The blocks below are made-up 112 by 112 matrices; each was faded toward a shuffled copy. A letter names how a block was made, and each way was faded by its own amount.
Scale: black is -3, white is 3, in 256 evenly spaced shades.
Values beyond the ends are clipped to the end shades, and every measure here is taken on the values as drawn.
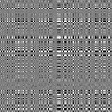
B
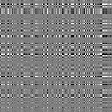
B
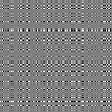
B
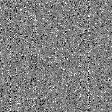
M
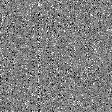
M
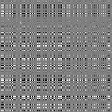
B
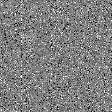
M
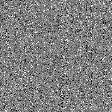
M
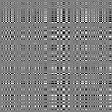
B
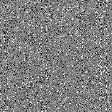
M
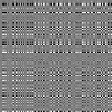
B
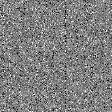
M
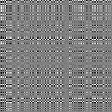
B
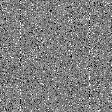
M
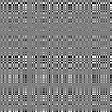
B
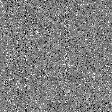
M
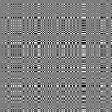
B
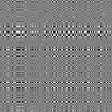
B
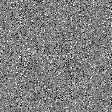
M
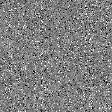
M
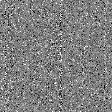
M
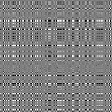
B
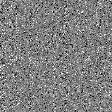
M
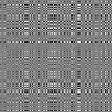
B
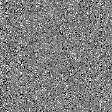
M
